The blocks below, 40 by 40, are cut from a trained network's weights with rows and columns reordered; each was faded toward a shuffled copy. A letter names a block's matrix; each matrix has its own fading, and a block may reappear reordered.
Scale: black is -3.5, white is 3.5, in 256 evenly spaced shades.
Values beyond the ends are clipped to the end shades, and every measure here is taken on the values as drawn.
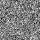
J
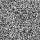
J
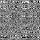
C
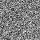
J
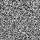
J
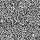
J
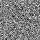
J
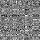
C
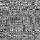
C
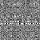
C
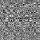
C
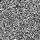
J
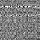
C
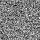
J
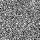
J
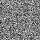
J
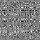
C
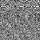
C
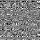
C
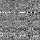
C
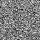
J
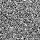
J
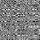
C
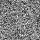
J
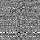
C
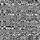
C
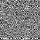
C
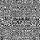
C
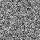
J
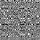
C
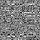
C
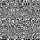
C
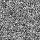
J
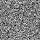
J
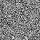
J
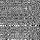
C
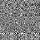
C
